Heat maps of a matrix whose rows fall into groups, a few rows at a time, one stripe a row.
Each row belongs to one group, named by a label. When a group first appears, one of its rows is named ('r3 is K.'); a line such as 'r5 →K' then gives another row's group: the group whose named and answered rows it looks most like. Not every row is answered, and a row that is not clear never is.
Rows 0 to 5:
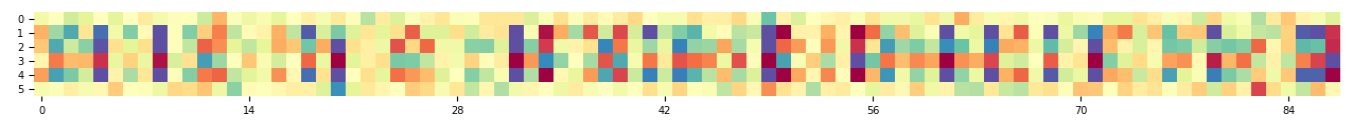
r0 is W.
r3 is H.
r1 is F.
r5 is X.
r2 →F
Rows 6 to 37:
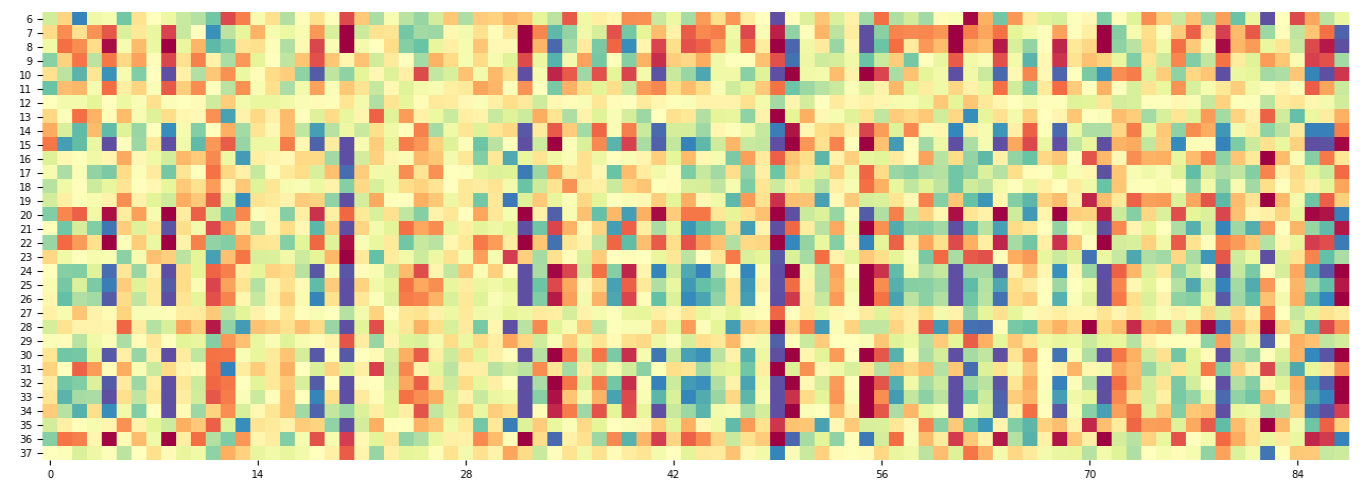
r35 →X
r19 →X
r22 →H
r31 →X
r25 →F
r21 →F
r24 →F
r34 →F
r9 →H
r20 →H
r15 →F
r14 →F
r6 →W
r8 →H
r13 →X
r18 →F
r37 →W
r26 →F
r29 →W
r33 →F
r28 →X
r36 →H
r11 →H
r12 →W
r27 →X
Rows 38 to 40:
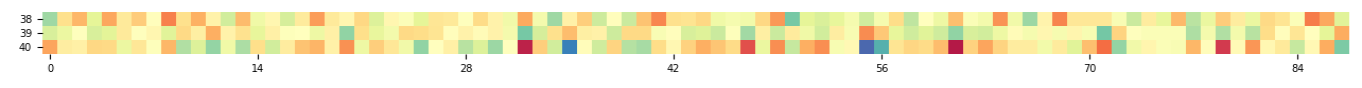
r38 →H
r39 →F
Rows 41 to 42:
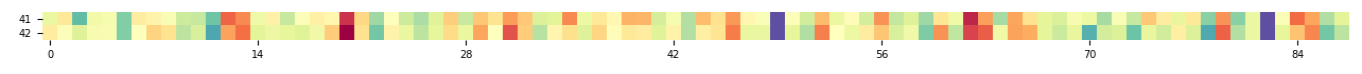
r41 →W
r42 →W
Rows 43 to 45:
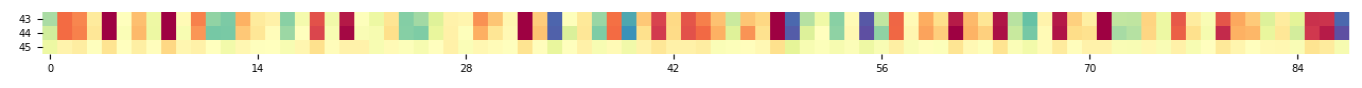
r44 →H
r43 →H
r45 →H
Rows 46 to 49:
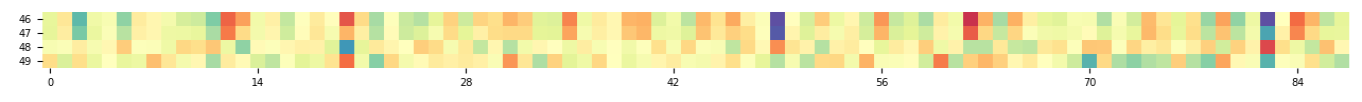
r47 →W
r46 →W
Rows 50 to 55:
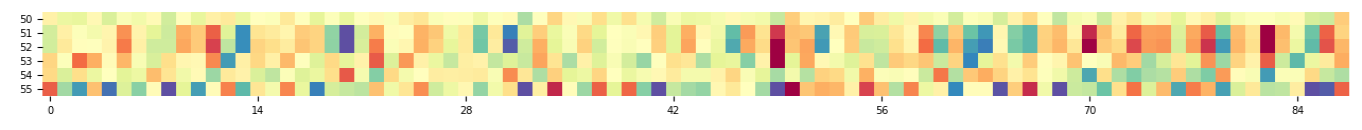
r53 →X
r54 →W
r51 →X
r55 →F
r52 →X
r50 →F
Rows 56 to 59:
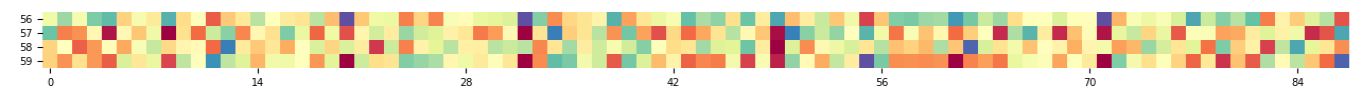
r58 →X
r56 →F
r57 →H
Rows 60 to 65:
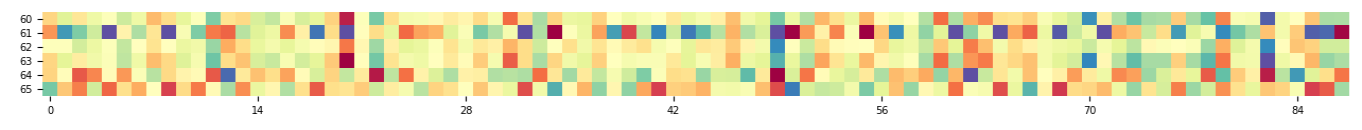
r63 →W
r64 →X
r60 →W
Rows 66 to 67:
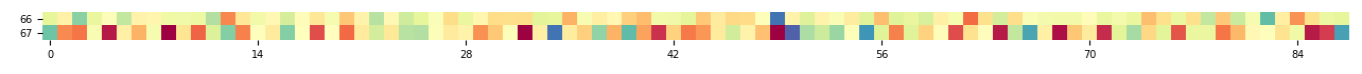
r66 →W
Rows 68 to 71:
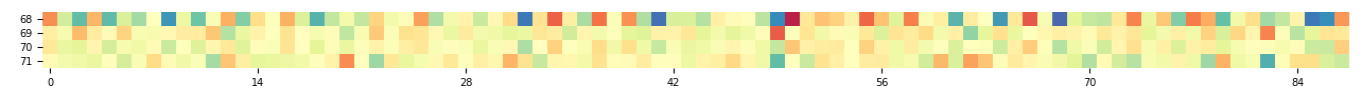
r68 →F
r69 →X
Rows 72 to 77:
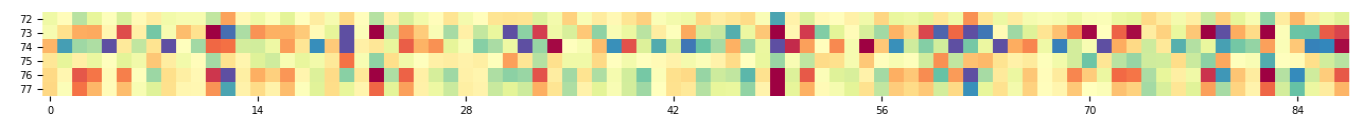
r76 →X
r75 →W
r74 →F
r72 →W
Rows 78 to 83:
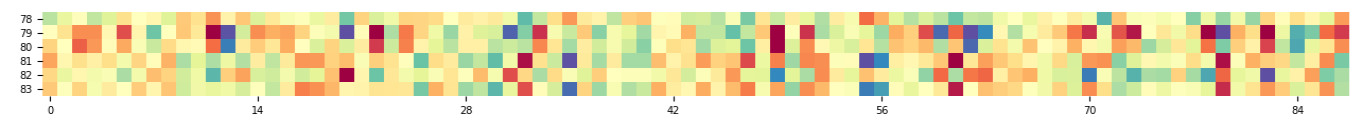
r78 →F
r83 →H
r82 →W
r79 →X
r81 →H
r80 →X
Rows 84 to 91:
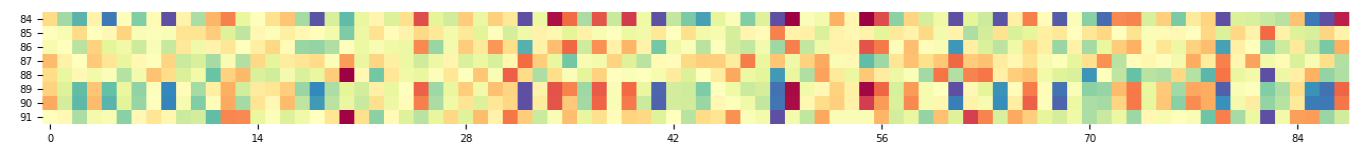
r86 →F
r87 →H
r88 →W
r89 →F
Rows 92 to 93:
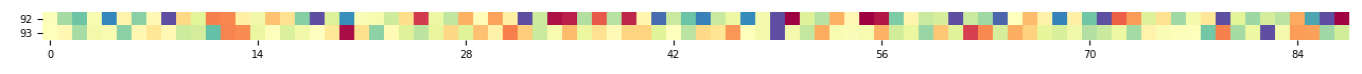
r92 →F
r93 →W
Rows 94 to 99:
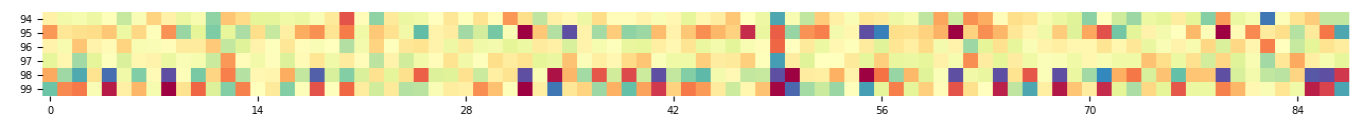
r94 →W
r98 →F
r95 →H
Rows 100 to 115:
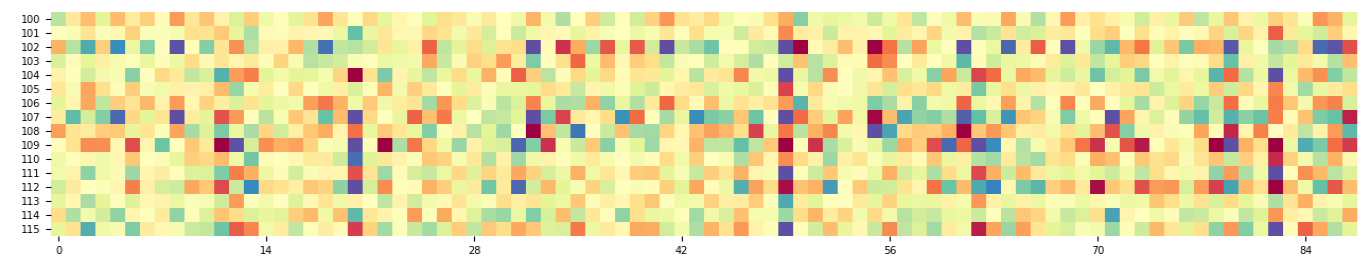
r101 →X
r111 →W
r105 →X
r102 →F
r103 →F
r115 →W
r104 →W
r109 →X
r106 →H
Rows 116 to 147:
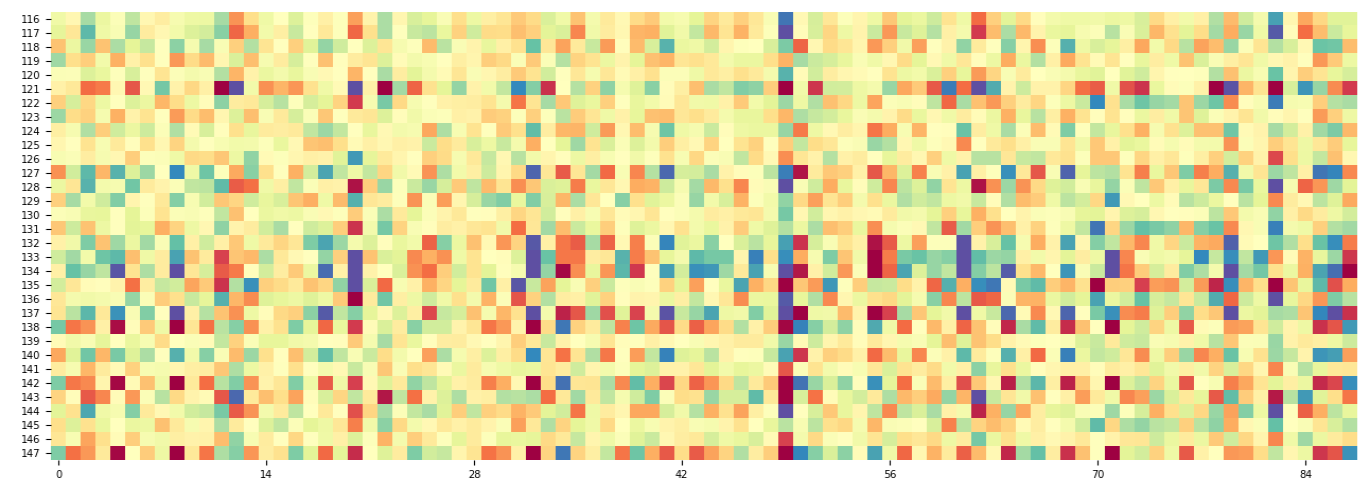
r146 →X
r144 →W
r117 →W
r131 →W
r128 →W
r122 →W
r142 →H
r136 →W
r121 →X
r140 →F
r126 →X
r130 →W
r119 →H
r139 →W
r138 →H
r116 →W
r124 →F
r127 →F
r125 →H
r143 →X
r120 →W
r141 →X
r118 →F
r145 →W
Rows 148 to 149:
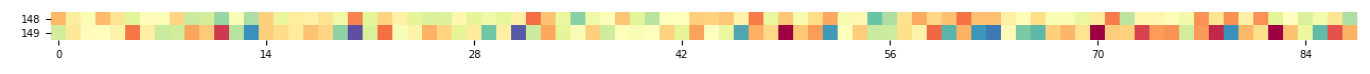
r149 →X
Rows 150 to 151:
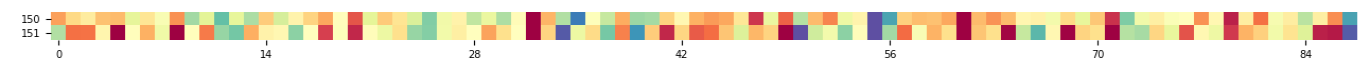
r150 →H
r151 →H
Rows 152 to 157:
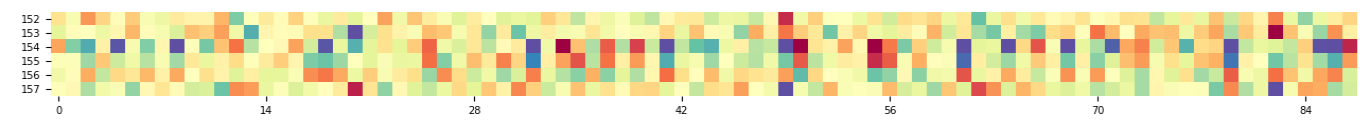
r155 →F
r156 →H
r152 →X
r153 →X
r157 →W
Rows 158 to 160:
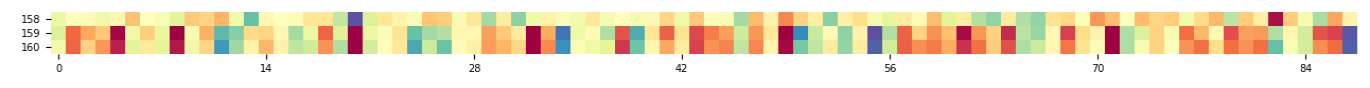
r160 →H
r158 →X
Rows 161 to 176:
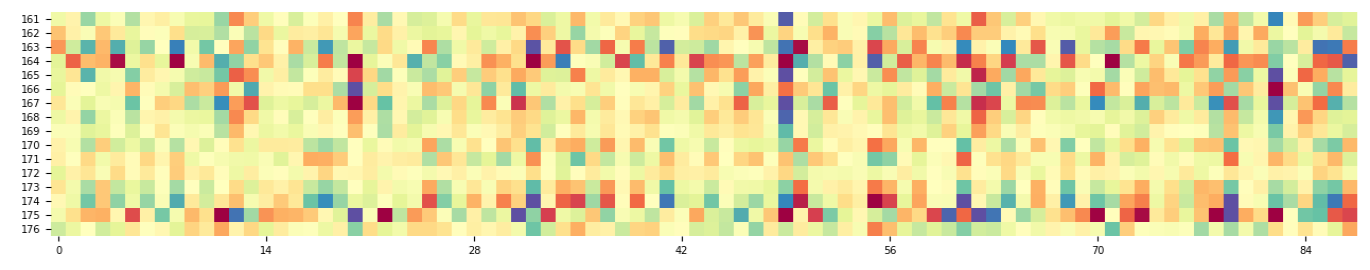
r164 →H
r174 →F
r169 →W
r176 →F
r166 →X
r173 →F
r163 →F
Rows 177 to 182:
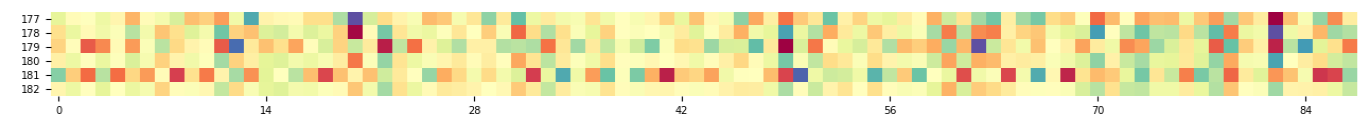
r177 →X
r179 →X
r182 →W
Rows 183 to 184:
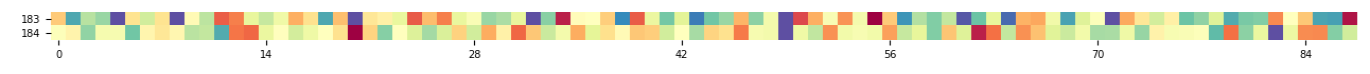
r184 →W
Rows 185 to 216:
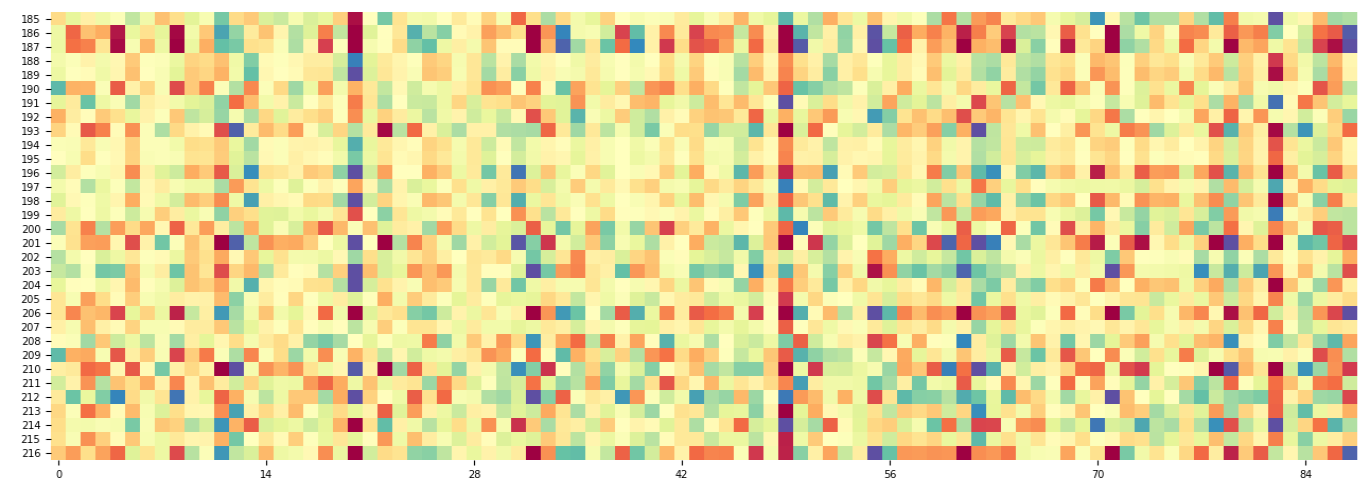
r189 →X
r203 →F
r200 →H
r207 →X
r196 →X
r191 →W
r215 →X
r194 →X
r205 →X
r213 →X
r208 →F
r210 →X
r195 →X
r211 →H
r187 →H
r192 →H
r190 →H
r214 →W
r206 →H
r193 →X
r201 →X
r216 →H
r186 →H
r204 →X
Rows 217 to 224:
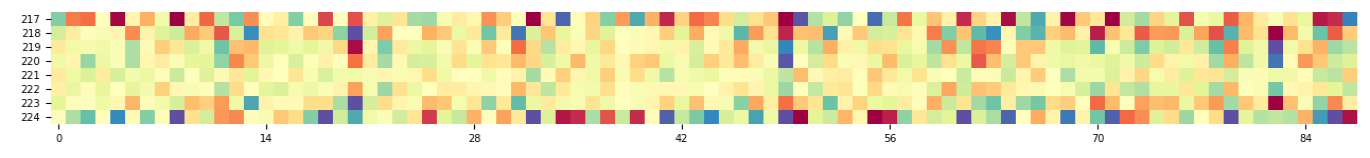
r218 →X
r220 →W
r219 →W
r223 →X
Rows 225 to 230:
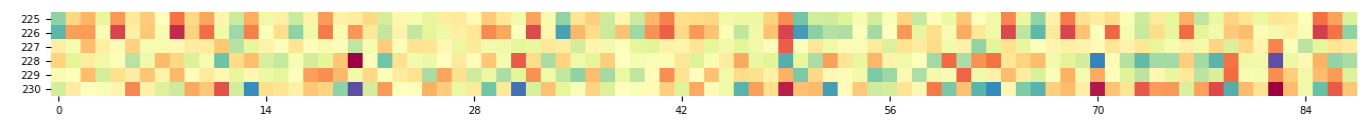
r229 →H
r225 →H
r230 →X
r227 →X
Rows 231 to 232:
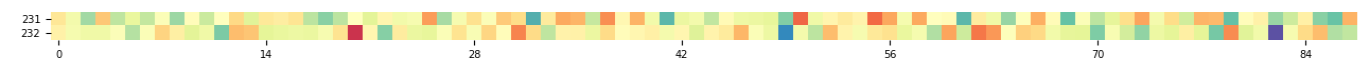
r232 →W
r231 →F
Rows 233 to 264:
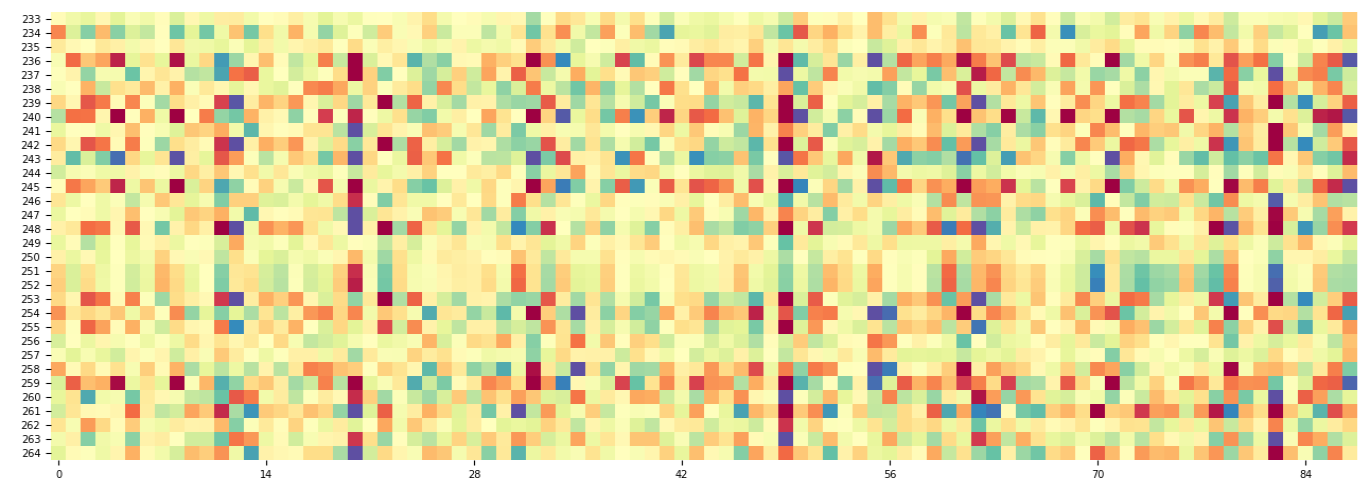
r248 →X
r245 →H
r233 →F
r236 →H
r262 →X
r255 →X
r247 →X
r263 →W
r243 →F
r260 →W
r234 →F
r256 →F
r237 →W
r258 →H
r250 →W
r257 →F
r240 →H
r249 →W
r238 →H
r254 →H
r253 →X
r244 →F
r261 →X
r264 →X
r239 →X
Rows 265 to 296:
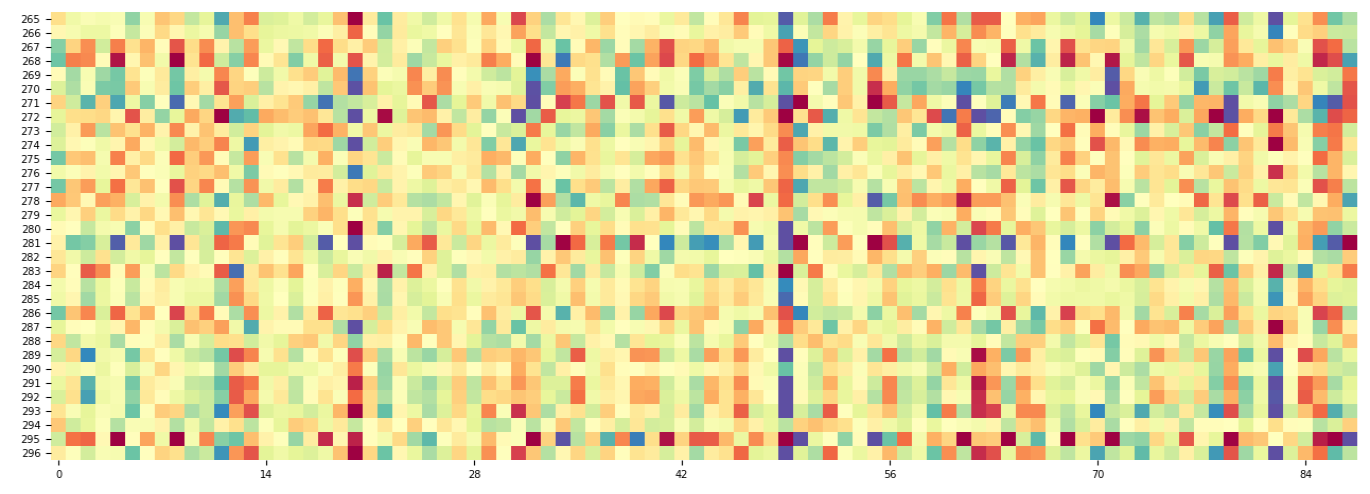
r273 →H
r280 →W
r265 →W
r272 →X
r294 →F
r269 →F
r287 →X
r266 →W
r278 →H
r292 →W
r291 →W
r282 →F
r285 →W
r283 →X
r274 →X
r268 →H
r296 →W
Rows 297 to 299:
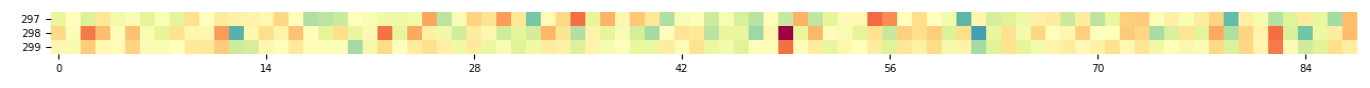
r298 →X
